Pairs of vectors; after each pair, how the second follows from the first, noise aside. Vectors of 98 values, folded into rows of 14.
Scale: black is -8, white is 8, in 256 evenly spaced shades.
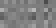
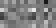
scaled up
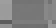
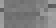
wrapped around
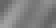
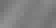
shrunk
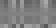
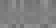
shrunk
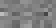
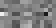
scaled up
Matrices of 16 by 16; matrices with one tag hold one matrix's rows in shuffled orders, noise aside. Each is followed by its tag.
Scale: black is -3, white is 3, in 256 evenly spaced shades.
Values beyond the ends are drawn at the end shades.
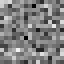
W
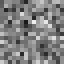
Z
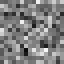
Z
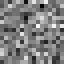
Z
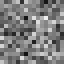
Z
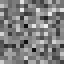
Z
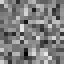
Z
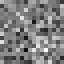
Z
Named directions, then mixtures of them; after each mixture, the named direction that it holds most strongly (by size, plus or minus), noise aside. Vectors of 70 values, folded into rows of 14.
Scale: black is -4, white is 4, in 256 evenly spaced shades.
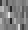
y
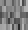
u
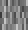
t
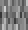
t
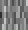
t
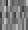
t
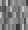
t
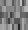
u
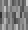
t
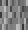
t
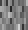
y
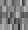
u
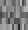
u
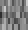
u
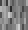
y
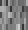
y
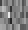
y
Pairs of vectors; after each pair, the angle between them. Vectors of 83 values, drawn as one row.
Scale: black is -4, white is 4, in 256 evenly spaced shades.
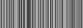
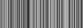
partly aligned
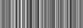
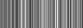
partly aligned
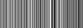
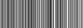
nearly opposite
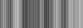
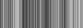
nearly parallel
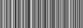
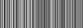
orthogonal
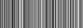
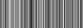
orthogonal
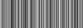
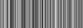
orthogonal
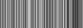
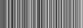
orthogonal
